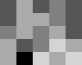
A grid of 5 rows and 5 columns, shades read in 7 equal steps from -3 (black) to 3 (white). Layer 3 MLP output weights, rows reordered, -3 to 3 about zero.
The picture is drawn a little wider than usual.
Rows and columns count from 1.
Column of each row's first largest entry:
2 2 2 4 3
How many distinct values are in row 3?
3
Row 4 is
1 -1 0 2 1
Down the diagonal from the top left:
-1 1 0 2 2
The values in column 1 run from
-1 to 1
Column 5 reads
-1 -1 -1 1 2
